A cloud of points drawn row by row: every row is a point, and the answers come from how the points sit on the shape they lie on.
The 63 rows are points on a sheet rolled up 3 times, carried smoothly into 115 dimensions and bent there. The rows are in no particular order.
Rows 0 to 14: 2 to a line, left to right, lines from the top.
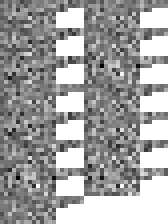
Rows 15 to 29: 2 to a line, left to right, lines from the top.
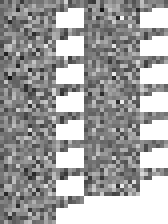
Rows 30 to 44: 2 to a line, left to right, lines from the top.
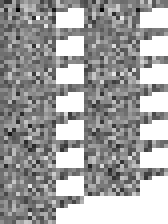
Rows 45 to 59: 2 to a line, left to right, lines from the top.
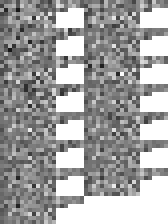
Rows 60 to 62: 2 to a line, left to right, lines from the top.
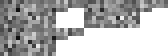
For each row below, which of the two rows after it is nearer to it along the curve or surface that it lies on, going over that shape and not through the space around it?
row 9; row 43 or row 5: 5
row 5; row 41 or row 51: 41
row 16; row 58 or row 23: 58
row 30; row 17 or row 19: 19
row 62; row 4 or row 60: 4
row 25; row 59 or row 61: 61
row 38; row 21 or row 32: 21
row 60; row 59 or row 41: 59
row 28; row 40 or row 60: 40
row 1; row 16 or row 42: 16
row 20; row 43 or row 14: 14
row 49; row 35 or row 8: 35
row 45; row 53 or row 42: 42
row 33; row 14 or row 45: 14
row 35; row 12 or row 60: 12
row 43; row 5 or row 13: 13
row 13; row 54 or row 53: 54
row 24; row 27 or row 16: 16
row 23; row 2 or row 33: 2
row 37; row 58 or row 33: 33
